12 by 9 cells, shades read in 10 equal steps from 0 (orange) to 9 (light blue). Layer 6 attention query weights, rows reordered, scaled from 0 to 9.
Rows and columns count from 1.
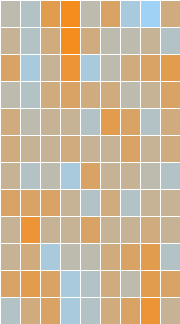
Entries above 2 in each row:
7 8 7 9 8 9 9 9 8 8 7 8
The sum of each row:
45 44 40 42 43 40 52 42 38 45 38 42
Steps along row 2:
up down down up up same down up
